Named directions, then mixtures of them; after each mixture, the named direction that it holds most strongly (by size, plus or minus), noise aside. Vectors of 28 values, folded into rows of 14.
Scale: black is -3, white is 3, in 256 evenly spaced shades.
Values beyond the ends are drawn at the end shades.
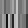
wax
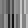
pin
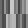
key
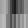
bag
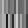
wax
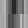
bag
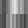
bag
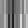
pin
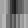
bag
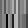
wax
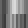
bag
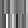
key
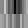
bag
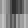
bag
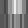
bag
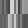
key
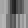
bag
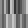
key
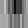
bag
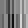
pin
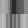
bag
